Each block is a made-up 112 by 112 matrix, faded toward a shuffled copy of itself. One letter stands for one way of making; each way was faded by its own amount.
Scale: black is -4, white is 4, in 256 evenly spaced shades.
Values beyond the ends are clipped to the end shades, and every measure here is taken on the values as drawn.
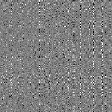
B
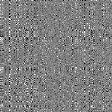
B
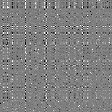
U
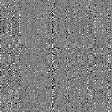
B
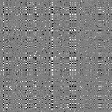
U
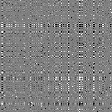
U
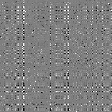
U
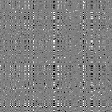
U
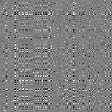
U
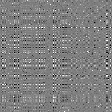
U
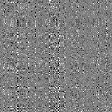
B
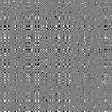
U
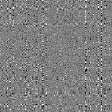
B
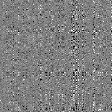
B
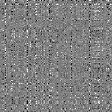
B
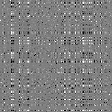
U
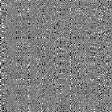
B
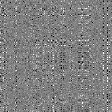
B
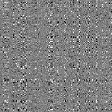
B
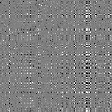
U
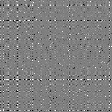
U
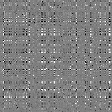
U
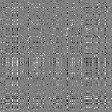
U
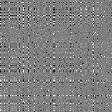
U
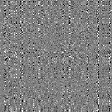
B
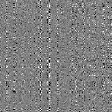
B
